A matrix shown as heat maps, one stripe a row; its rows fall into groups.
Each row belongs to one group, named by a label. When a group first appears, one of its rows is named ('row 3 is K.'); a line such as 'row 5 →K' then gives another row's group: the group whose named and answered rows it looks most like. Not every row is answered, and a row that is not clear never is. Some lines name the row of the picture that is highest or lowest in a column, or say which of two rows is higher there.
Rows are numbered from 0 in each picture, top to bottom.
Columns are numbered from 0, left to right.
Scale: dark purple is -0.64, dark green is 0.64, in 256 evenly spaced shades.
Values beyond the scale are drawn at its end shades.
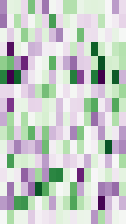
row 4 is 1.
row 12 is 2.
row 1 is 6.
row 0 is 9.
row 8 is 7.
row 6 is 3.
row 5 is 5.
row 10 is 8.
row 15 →7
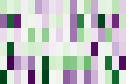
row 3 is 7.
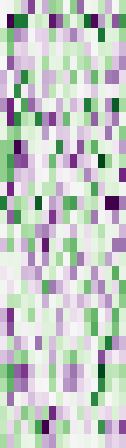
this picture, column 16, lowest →14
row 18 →2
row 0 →2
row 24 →8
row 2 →1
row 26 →1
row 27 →1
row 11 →1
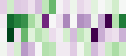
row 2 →7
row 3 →3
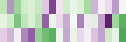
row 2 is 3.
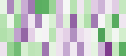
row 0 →3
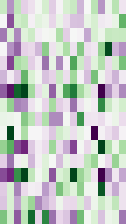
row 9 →7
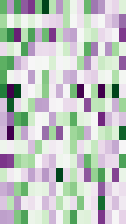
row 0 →3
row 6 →5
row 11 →9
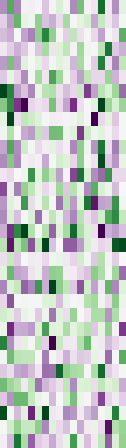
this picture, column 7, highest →20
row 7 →1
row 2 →3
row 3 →8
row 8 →7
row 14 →7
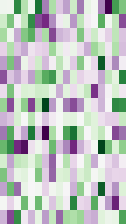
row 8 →9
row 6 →7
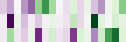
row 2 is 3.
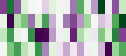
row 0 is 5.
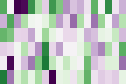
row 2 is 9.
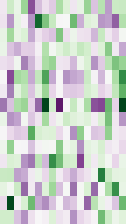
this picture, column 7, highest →11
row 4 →3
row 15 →1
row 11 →2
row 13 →3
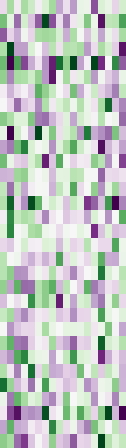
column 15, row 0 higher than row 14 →No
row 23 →8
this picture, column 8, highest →4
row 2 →3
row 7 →8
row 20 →3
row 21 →7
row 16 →7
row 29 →8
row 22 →1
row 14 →7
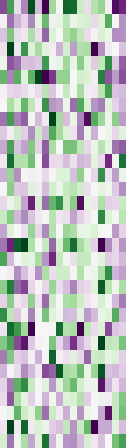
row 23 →2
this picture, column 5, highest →5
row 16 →9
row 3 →7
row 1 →8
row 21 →9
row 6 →8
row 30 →7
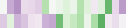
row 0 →8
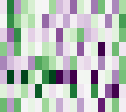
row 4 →3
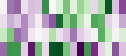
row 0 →8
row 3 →2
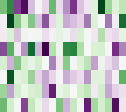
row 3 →9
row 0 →1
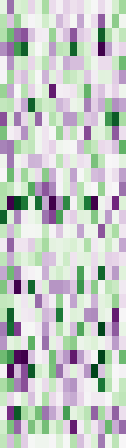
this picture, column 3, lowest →25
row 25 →1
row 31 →5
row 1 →5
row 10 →9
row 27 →1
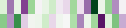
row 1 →5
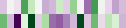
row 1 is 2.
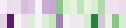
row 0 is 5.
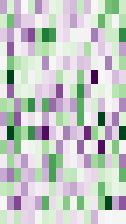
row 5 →7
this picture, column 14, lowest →10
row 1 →1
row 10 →5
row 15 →3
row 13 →1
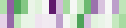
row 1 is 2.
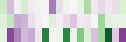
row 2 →8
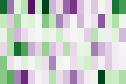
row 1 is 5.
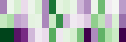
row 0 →6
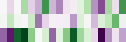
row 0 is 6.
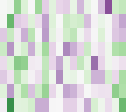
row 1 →9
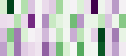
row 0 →7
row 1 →2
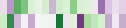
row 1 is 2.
